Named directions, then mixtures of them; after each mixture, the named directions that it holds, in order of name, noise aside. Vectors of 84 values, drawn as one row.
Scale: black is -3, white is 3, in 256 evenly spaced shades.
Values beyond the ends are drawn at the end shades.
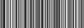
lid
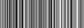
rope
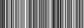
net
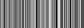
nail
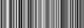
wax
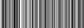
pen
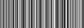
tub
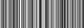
pen, tub, wax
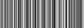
tub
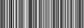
net, rope, wax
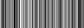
pen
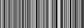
nail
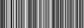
net, wax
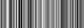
wax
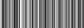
pen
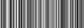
wax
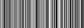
nail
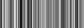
pen, wax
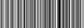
nail, rope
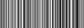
rope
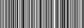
lid, tub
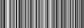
lid, nail, wax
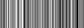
rope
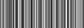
rope, tub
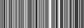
nail, net, wax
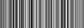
rope, tub, wax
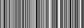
nail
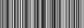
tub, wax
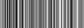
rope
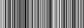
net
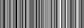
lid, nail, rope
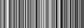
nail, wax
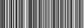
net, rope, wax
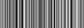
rope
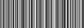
tub
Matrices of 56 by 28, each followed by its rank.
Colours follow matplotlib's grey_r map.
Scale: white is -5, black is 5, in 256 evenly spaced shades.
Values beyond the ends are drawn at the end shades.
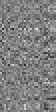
five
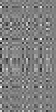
two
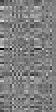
three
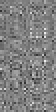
five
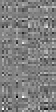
three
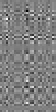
two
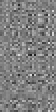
five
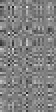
three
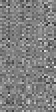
five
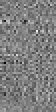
five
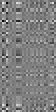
two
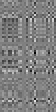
two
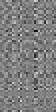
three
